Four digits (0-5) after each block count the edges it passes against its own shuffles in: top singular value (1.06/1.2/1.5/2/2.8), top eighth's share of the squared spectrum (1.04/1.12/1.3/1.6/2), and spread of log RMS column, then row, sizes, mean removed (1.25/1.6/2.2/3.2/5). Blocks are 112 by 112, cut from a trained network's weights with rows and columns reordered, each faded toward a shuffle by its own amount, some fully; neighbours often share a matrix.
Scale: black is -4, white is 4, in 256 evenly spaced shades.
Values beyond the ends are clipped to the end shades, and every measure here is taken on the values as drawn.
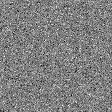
0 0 0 0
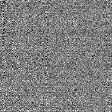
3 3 3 1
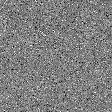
0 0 0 0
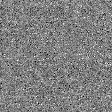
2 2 1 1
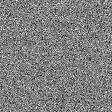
0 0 0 0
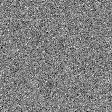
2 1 0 0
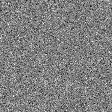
0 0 0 0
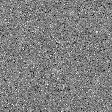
0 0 0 0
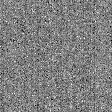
2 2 0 1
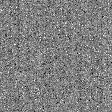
2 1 0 0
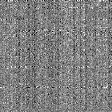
4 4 2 3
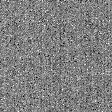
2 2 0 1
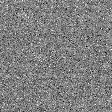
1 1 0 0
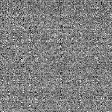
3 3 3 1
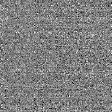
2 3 3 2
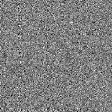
3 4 2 2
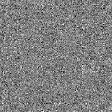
3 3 2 2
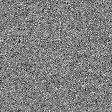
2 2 0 0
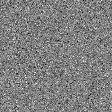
2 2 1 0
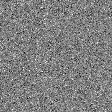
1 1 0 0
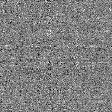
2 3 2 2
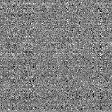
3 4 3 2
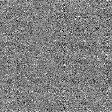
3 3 2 1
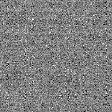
2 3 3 1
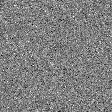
1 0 0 0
